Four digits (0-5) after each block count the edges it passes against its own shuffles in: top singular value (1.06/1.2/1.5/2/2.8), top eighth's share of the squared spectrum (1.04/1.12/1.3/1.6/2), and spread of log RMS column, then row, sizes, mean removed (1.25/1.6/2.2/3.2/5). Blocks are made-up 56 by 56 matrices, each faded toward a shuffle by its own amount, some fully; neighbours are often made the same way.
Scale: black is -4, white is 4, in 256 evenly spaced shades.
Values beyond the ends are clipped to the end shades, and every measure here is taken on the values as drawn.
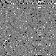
3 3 1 2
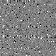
3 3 1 1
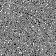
1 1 0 0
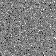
1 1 0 0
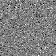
2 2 0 0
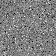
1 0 0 0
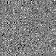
3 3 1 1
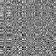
4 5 3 3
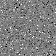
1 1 0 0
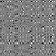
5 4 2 3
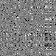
4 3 2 1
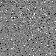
3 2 0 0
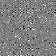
4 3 2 2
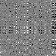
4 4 3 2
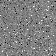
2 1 0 0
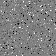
0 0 0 0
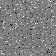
3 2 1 1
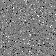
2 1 0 0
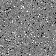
1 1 0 0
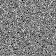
0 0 0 0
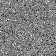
0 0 0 0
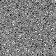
0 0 0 0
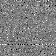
2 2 0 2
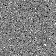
0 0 0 0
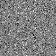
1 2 2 0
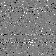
2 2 0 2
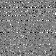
2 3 0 3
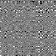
4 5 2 3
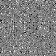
3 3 1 2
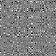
4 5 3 3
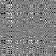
4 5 3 3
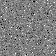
0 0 0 0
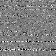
2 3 0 3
